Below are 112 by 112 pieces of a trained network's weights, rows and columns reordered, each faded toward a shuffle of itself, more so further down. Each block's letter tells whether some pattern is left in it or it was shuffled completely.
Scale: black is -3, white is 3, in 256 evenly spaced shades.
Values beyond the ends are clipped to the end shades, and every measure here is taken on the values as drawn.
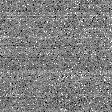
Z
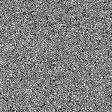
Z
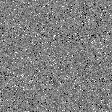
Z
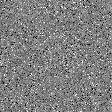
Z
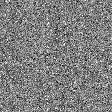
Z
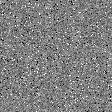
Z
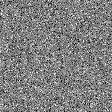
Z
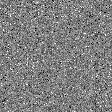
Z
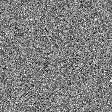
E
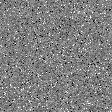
E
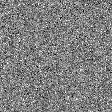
Z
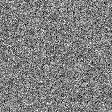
Z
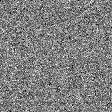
E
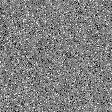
E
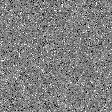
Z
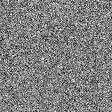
E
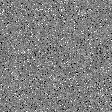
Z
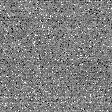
Z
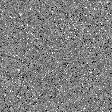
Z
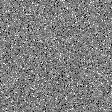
E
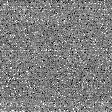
Z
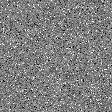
E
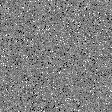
E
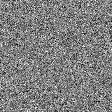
E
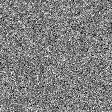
E
